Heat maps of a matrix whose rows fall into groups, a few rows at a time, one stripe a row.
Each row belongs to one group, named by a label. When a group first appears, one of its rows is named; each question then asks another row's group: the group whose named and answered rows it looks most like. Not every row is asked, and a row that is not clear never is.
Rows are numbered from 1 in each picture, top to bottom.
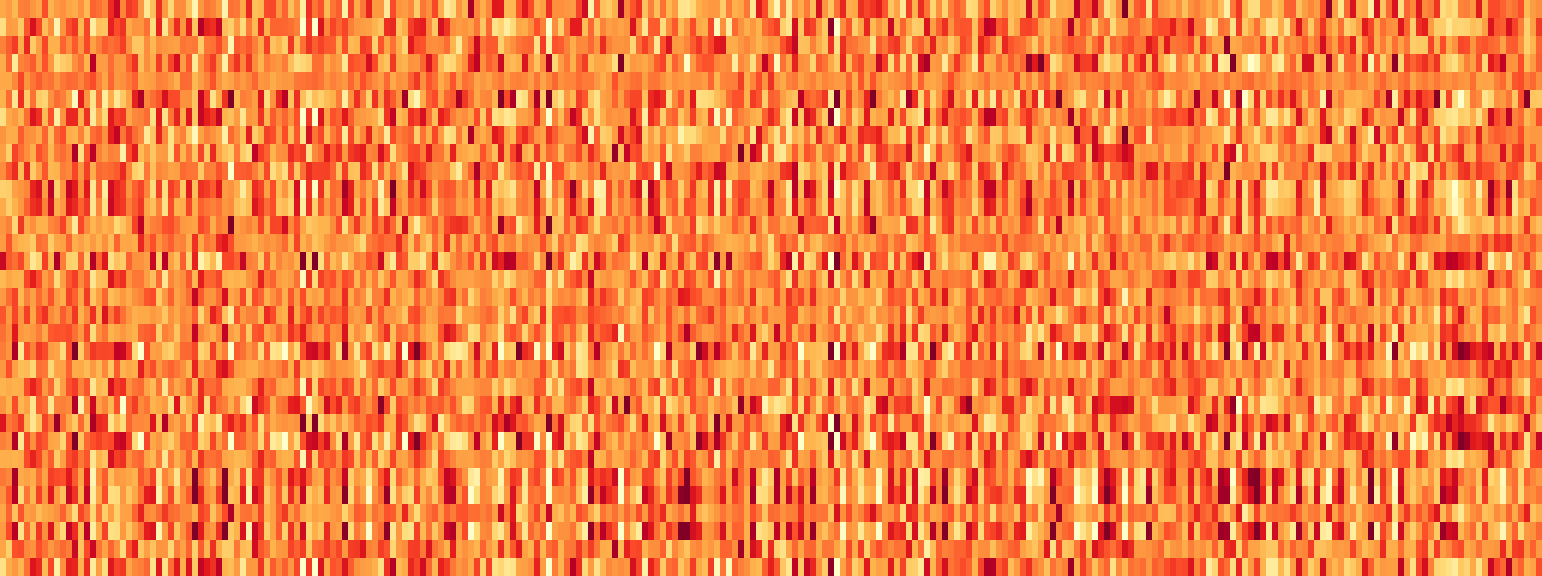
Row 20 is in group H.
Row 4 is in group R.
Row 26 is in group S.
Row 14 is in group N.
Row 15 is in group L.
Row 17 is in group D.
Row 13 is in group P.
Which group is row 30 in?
D
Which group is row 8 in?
R
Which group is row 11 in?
S
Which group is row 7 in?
S
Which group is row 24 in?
L
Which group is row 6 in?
P
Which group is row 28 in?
D
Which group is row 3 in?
H
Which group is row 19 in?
D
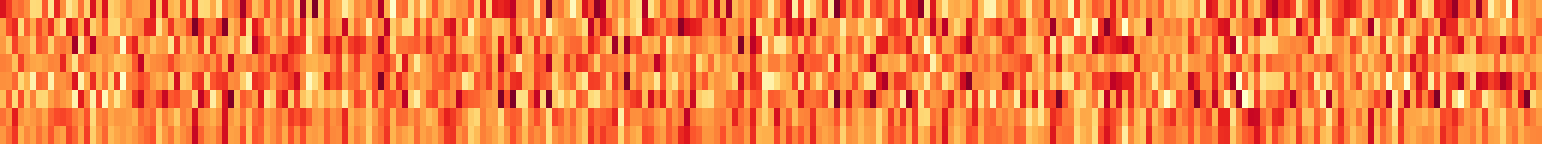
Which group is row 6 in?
P
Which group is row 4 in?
P
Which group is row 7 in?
D
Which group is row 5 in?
N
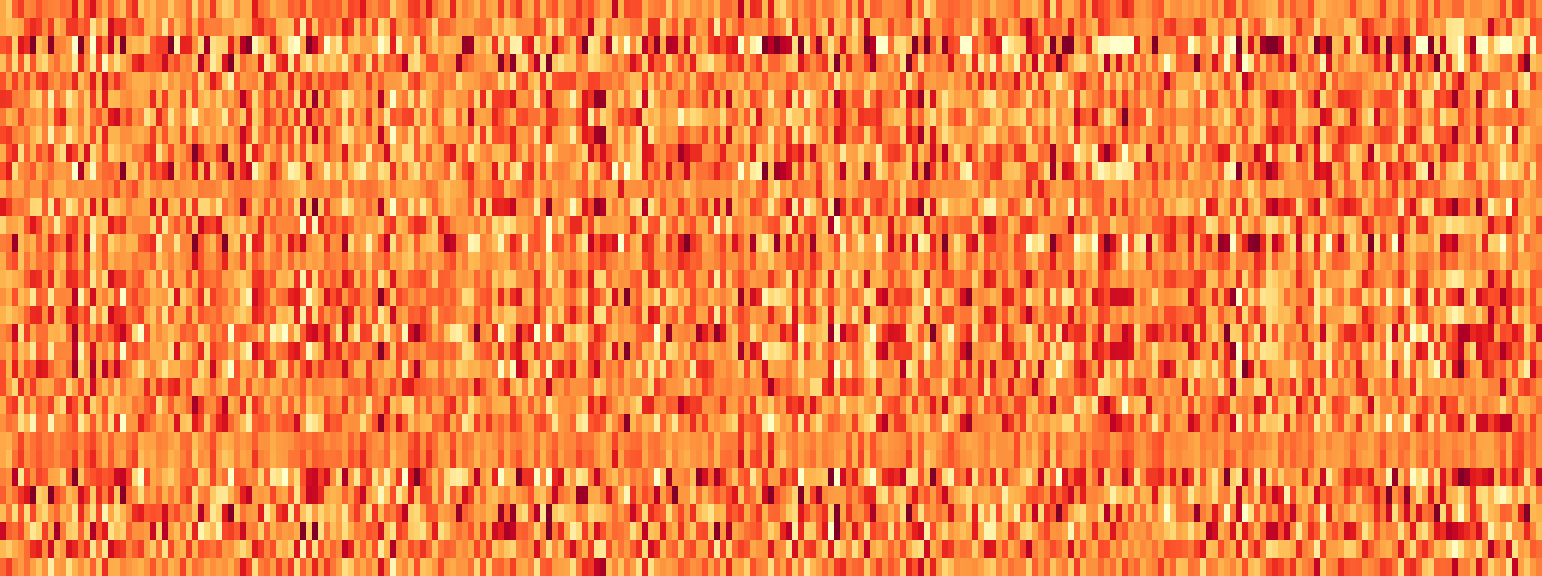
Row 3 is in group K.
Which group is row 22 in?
R
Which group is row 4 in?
P
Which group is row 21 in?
H
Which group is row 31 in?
S
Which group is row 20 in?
N
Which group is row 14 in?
D
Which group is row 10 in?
K
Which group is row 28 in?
K
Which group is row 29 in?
P
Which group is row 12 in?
L
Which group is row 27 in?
H
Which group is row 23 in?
D
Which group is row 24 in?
N
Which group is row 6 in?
L
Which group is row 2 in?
S
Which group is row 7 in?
R
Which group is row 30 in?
L
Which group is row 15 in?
D
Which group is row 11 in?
R
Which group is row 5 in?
H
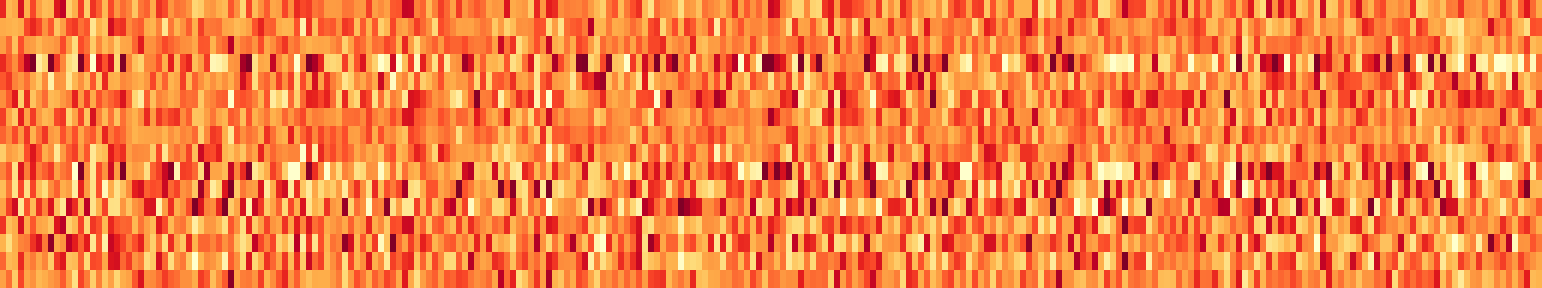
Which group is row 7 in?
R
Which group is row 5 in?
L
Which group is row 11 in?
P
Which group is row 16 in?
P
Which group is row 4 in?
K
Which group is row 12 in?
D
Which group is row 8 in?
H
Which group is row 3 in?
P
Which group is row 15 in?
R
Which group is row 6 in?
H
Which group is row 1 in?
R
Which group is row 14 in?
S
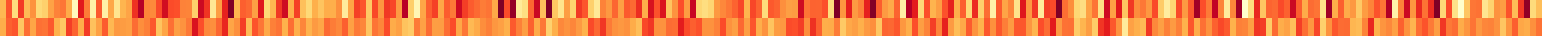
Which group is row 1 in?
P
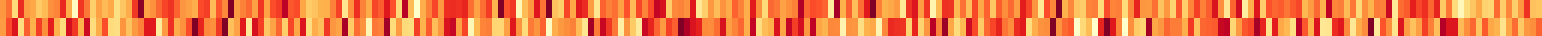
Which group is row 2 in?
D
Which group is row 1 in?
P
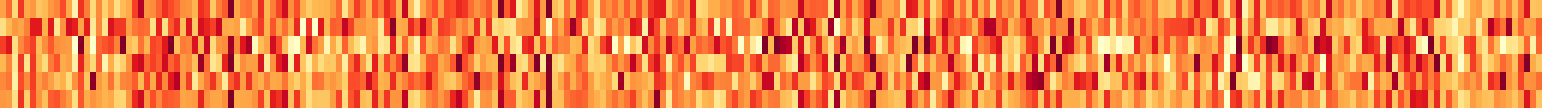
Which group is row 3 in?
K
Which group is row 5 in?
R
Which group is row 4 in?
P
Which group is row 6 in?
P
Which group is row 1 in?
P
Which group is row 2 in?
S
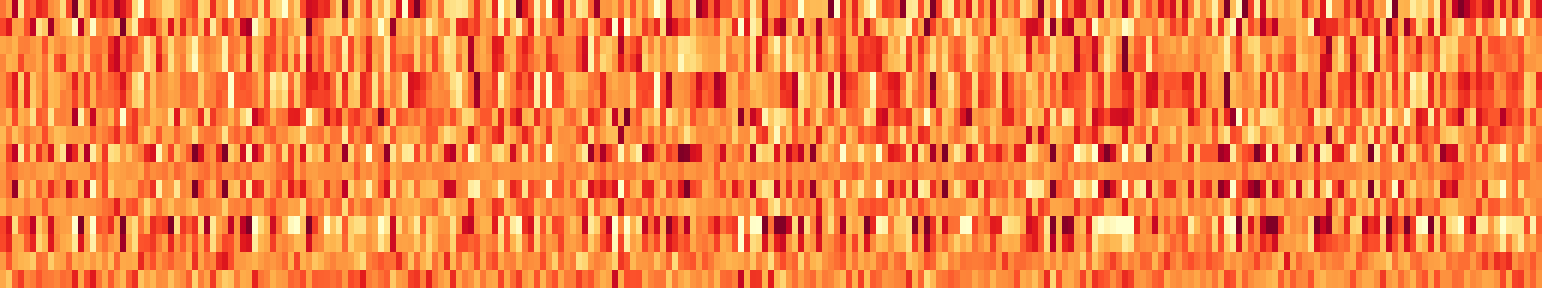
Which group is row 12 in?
R
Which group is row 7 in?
N
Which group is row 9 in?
D
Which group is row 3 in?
R
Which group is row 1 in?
H
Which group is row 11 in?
D
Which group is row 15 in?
N
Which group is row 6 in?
H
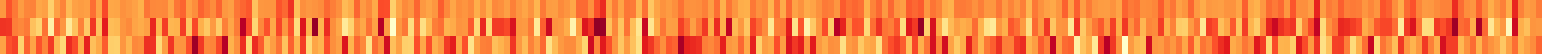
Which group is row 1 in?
L
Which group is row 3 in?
D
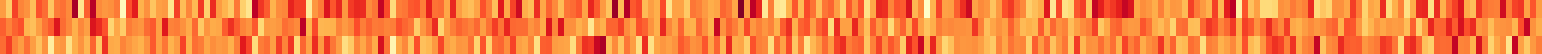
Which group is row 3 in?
L
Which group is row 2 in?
L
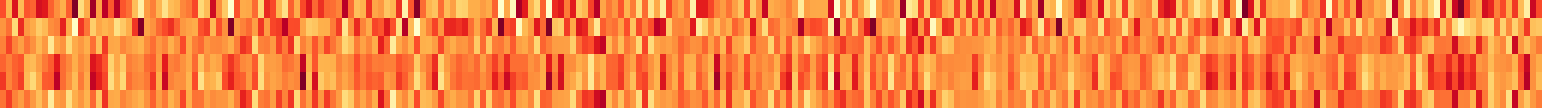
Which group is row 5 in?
L
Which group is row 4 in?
L
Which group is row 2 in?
P
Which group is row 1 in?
H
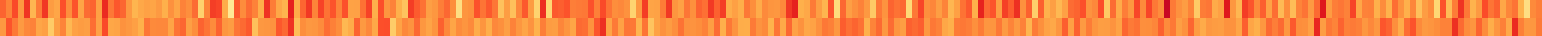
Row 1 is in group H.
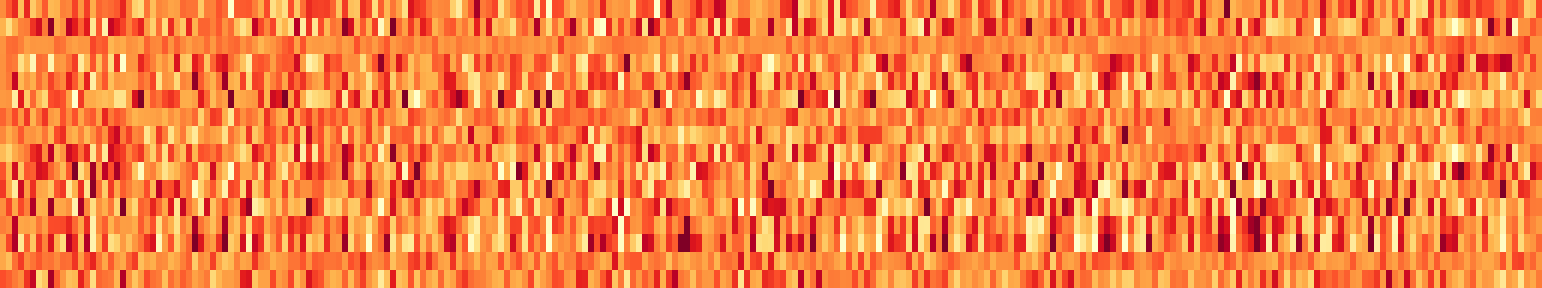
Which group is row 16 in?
K
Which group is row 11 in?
R
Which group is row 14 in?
D
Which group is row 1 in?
H
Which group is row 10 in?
H
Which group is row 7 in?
H
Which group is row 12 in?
K
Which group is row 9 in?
S
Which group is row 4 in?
N
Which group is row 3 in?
L
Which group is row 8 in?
R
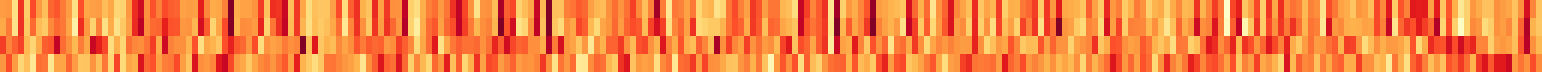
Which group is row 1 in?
P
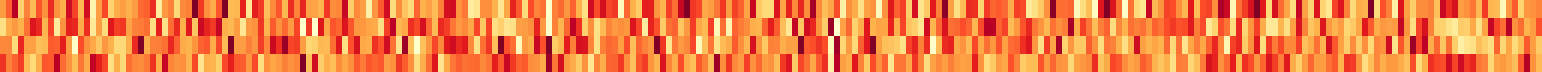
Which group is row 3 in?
P
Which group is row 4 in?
L
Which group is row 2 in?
S
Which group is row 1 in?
D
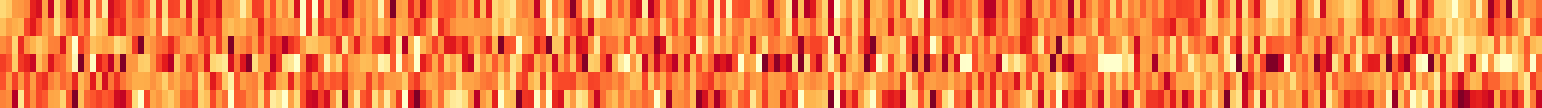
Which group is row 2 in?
S
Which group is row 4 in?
K
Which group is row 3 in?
P
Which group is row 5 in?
H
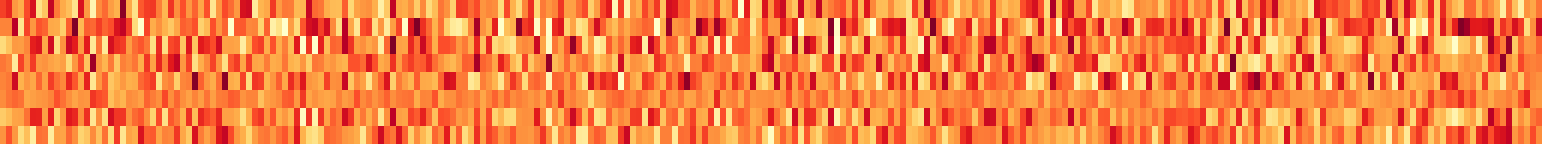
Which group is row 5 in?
D
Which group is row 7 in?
S
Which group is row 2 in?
H
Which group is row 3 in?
S
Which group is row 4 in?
R
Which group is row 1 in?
K
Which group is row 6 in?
L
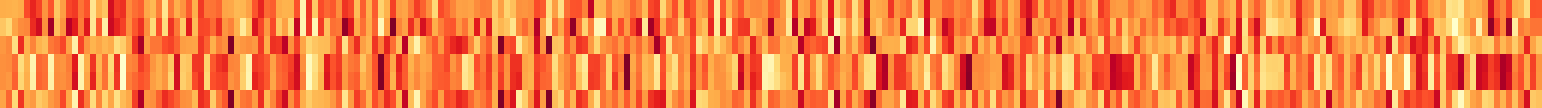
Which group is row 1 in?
S
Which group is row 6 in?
P
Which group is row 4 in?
N
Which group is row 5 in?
N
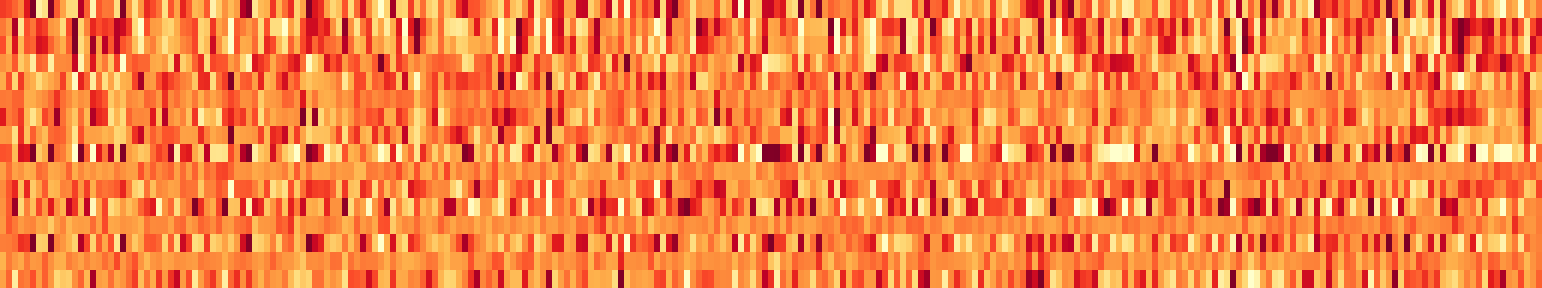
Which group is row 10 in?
N
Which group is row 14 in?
K
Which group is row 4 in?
N
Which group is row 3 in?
H
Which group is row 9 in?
K
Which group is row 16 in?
R
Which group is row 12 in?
D
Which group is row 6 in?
L
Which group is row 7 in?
L
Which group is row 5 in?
P
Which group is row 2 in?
H
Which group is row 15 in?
R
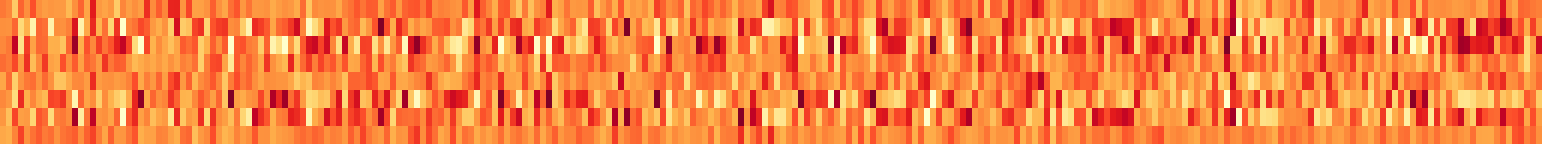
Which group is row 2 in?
N
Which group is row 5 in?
R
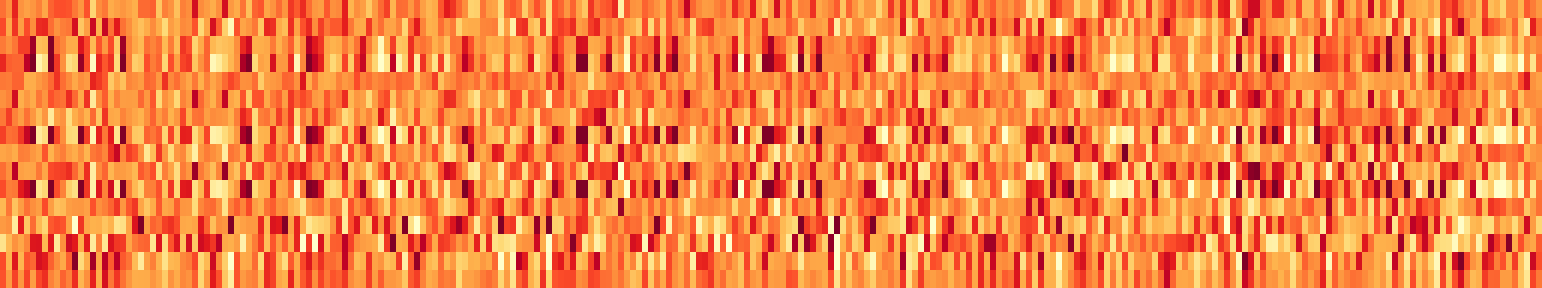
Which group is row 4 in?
K
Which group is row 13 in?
P
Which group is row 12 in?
R
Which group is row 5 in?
L
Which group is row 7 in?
L
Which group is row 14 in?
S
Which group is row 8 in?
K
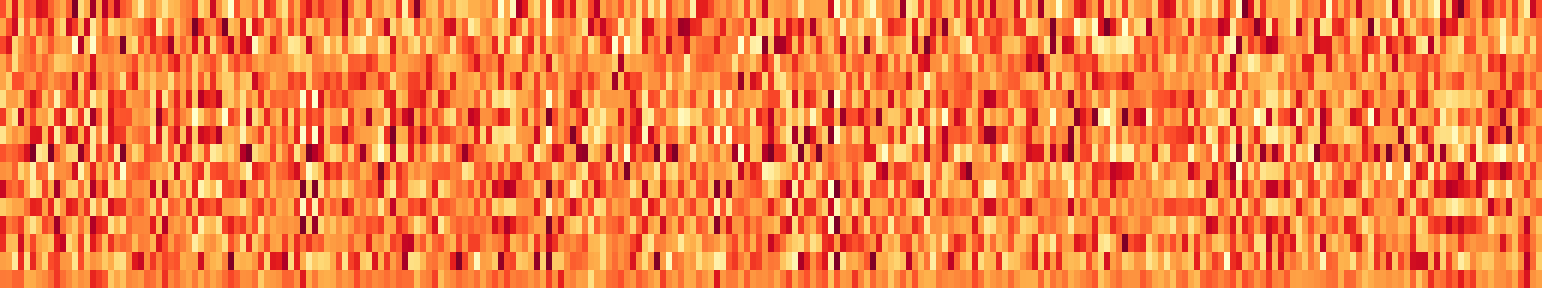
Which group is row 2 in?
D
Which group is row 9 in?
K
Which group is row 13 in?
L
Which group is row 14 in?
R
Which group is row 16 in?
L
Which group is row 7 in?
R
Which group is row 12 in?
S
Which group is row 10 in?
N
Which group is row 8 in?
S
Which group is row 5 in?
N
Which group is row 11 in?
L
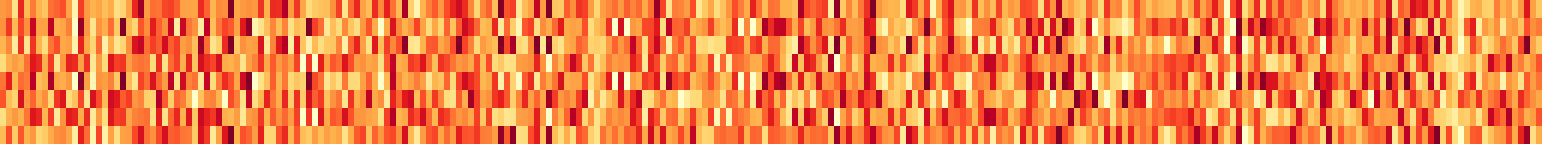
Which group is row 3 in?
P
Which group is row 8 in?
P
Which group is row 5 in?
K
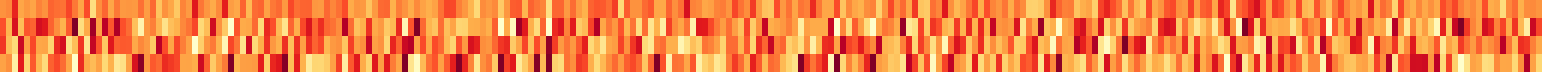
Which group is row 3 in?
R
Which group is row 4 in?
P
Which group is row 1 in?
D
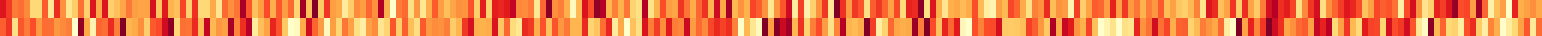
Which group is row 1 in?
L
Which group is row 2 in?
K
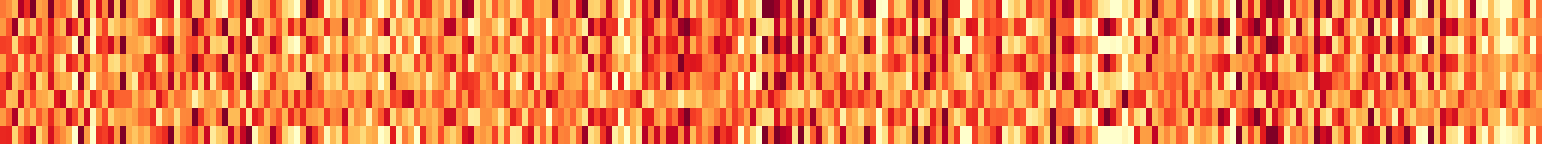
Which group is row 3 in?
K
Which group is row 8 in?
K
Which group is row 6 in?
R
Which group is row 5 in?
K
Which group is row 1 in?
K
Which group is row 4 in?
D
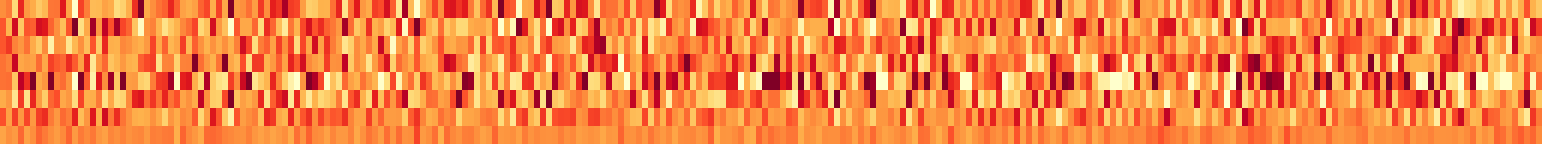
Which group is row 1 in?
P
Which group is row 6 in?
P
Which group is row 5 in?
K
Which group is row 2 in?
H
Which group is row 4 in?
D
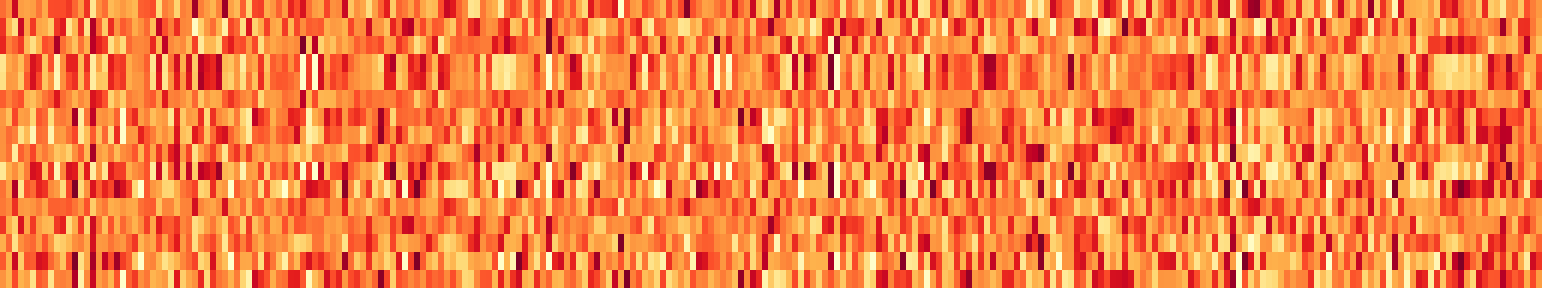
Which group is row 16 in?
N
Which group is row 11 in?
H
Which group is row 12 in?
D
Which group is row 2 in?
R
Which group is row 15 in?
H
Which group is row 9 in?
R
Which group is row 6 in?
L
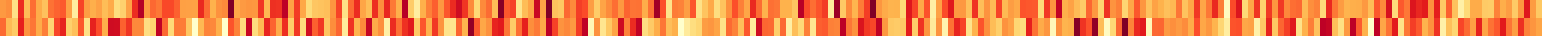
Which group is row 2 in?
R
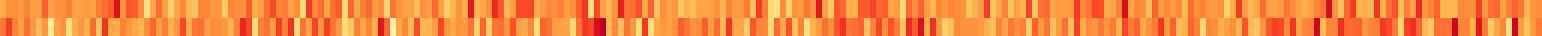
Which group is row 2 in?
L
